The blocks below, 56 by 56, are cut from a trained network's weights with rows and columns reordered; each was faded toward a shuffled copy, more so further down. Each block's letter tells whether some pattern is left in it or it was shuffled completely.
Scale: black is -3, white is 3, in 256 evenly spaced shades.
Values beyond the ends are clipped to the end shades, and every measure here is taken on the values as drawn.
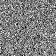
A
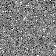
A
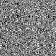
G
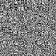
G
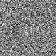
G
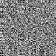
G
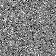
A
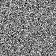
A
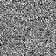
G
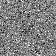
A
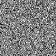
G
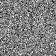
A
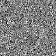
G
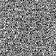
G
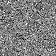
A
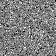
A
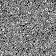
A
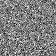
A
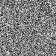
A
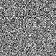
G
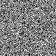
A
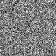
G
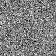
A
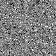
A
